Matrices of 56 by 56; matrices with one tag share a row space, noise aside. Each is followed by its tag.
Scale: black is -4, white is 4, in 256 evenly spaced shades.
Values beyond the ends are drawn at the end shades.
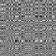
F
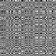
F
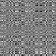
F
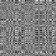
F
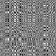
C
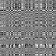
F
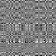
F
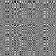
C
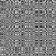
F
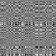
F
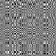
C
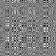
C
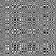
C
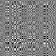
C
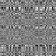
F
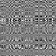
F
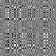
C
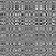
F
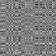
F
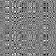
C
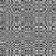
F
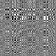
C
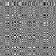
C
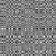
F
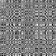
F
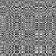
F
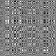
C
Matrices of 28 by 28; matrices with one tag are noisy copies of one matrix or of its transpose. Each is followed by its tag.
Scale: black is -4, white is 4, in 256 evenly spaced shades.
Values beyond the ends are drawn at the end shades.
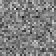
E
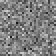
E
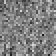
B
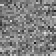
B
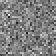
E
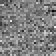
B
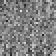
B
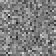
E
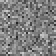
E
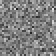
E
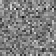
E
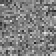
B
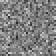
E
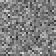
E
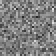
E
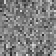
B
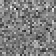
E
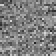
B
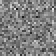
E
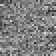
B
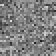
B
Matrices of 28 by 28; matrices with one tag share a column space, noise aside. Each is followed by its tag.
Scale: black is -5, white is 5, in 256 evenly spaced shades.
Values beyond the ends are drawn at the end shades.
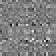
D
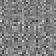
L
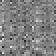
L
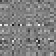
D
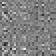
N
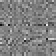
D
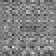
L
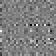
D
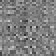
L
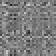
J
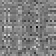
L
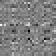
D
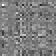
J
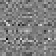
D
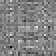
L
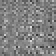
L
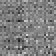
L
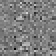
N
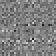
D
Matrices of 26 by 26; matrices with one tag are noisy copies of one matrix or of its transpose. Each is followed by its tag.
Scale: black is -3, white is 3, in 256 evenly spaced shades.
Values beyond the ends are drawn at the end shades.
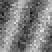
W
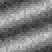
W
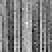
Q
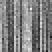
Q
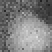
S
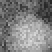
S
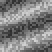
W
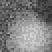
S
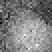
S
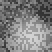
S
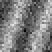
W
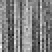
Q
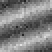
W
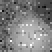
S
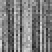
Q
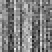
Q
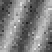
W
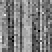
Q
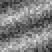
W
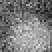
S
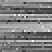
Q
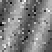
W
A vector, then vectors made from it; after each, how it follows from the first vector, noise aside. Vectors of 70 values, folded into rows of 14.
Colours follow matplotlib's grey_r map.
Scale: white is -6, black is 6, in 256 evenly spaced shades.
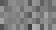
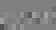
partly zeroed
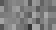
copied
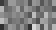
scaled up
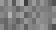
reversed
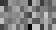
scaled up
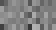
copied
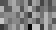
scaled up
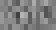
wrapped around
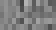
wrapped around
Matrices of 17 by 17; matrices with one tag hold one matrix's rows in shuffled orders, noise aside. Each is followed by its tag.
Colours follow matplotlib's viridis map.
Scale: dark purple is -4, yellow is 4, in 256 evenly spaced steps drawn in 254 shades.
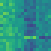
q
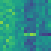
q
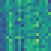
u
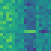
q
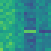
q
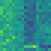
q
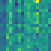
u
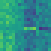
q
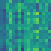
u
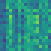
u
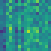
u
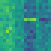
q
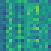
u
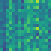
u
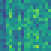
u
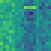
q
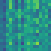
u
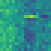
q
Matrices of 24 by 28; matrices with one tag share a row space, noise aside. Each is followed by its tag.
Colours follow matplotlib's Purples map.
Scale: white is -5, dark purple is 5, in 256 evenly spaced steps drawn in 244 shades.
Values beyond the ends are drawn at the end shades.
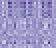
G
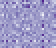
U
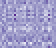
G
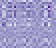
G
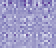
G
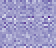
G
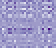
G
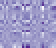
U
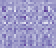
G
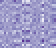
U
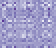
G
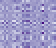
U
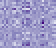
U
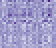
G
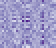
U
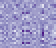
U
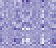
U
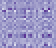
G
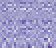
G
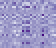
U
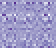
G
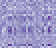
G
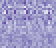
G
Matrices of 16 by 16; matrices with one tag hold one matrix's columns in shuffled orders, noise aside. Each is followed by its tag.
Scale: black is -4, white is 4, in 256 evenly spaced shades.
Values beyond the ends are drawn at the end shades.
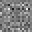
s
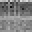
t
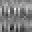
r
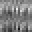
r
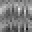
r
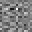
s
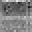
t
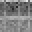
t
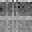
t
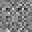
s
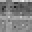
t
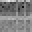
t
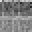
t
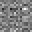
s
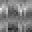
r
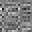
s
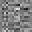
s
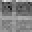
t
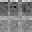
t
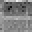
t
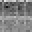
t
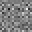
s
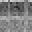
t
